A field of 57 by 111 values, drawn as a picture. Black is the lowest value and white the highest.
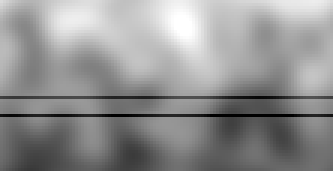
Odd lines: rows 33 and 39. Slope: up to the top. Ninth with the highest average: top middle.
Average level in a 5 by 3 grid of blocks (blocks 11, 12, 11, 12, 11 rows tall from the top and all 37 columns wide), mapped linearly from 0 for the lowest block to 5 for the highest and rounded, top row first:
4 5 4 / 3 4 3 / 2 2 2 / 1 1 0 / 0 0 0
